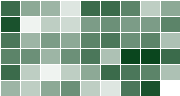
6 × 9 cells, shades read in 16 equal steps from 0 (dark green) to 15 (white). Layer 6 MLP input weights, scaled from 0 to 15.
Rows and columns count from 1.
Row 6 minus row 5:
6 0 -6 -5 3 10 0 -4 5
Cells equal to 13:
2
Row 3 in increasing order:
4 4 5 5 6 7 8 9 10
